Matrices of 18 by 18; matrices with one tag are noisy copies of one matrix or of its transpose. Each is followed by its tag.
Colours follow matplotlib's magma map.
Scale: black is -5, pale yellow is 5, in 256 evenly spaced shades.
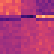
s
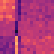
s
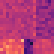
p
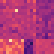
p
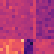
p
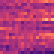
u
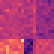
p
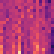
u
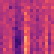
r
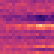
r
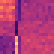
s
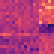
p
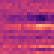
r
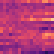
u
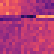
s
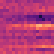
r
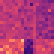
p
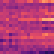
u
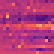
r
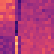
s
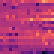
u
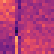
s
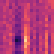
r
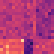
p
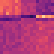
s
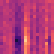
r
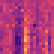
r
